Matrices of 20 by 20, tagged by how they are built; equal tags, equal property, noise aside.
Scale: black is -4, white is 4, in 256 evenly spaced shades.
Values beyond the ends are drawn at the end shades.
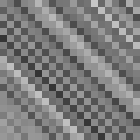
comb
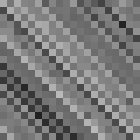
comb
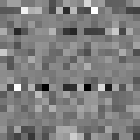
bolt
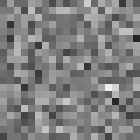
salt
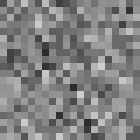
salt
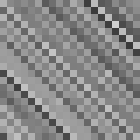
comb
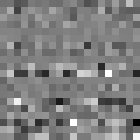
bolt
